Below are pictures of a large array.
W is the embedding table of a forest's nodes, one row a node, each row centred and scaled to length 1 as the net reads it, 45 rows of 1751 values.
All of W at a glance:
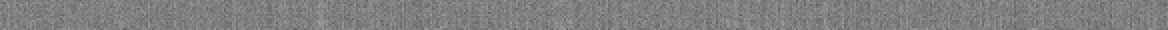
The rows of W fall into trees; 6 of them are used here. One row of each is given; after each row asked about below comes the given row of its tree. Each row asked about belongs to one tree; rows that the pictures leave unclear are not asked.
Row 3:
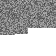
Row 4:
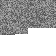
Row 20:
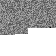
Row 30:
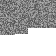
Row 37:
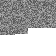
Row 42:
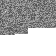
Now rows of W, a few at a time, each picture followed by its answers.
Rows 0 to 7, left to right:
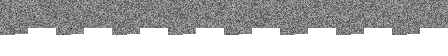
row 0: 42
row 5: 37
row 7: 4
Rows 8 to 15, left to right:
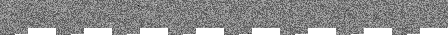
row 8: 4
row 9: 4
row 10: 30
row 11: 20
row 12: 20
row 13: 42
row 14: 3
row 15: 42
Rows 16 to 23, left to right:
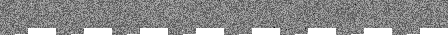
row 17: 20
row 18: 30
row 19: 4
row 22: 3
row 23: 30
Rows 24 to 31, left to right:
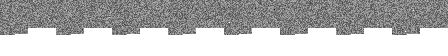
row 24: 42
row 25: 37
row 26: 30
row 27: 3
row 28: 3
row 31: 4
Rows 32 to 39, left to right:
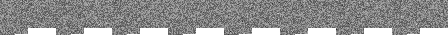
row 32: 4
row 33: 30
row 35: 4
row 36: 4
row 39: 30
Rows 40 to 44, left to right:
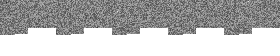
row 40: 30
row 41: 3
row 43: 30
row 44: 42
